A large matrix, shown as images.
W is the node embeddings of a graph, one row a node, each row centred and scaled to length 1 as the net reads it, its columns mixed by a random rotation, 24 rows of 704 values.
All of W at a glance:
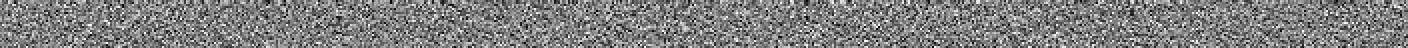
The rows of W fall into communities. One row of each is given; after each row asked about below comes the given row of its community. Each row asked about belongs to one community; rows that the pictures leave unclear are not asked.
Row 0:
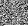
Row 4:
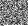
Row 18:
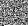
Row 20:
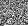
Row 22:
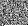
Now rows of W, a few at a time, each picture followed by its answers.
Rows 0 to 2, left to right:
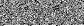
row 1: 0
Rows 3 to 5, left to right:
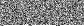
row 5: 18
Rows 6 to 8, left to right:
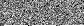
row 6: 20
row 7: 18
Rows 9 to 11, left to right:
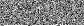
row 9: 4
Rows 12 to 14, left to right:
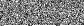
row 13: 22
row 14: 20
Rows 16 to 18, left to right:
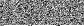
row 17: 22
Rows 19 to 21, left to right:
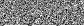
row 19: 0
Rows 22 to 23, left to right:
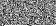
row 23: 20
